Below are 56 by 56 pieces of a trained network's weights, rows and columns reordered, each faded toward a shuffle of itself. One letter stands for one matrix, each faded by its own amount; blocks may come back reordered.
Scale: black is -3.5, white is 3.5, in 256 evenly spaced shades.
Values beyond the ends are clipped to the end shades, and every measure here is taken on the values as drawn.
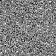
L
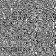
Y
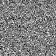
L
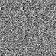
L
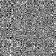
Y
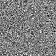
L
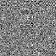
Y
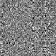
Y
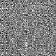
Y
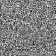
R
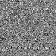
R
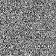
L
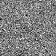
L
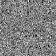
L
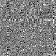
Y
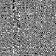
Y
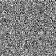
R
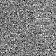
R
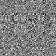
Y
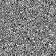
L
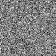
L
